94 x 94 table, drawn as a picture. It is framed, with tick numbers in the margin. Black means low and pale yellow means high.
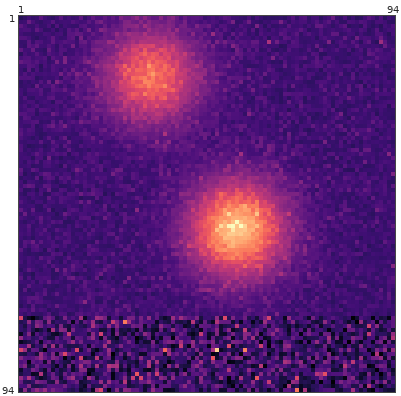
Ninth with the highest average: centre. Bumps: two. Average level on the scale: 30%. Histogram: skewed, a long tail of high values. Seam: horizontal, 80% of the way down, the top part calmer. Mirror symmetry: none.
